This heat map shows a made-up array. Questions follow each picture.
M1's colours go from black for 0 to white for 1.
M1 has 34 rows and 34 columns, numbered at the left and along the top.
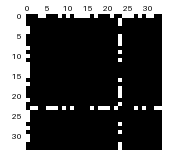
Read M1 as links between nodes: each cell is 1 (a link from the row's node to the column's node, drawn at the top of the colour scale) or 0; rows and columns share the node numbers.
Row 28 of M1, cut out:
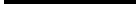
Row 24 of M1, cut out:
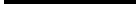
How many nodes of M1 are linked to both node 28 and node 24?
1
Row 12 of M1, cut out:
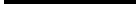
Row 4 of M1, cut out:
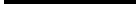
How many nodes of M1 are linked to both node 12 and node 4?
1
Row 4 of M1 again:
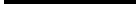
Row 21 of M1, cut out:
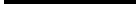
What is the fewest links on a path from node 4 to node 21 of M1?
2
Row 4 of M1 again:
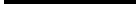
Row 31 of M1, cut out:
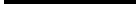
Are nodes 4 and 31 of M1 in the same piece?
yes
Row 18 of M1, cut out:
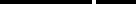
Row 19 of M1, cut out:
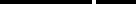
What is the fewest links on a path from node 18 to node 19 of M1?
2
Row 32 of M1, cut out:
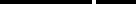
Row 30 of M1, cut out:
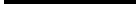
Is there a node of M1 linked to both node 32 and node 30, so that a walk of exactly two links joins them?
no
